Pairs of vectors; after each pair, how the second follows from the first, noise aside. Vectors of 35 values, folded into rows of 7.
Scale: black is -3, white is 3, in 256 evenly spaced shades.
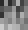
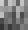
negated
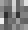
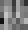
negated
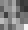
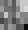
negated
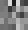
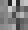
negated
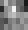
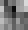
negated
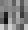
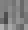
shrunk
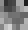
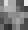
negated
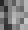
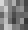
negated
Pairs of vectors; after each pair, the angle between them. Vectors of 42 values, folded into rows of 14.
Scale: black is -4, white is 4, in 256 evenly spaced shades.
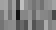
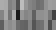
nearly parallel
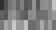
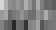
nearly opposite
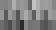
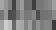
partly opposed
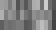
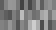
orthogonal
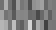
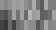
partly opposed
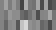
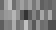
partly aligned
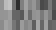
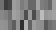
partly opposed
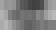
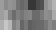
nearly parallel
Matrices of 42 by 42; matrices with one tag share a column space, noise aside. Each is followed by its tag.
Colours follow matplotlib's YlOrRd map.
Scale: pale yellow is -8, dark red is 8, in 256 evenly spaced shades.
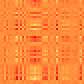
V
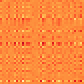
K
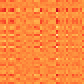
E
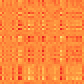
V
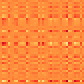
K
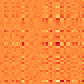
K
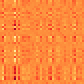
V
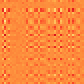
E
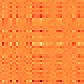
K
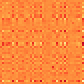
K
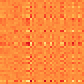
K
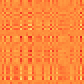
V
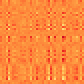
V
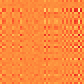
E
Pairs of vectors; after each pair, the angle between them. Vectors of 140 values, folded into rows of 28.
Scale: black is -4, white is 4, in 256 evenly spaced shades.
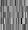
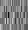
orthogonal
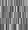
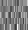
partly aligned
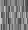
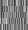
orthogonal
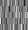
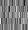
nearly parallel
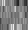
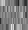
nearly parallel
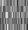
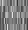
nearly parallel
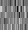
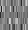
orthogonal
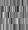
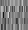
nearly opposite
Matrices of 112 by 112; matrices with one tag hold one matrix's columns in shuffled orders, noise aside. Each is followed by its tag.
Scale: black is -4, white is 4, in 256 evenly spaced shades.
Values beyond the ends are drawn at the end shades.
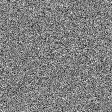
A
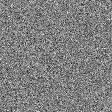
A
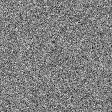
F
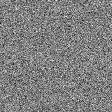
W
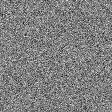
W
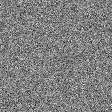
F
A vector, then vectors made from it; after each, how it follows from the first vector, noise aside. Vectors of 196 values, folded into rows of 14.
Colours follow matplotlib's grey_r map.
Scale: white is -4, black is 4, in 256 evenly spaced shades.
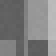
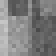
reversed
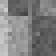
reversed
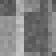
wrapped around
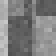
wrapped around
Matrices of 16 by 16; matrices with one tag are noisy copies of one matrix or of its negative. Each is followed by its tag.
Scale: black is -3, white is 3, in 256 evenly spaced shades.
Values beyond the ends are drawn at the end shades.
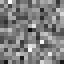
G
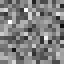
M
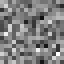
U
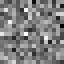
M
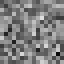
U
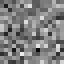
U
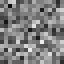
G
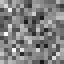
U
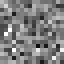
U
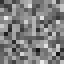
U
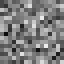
U
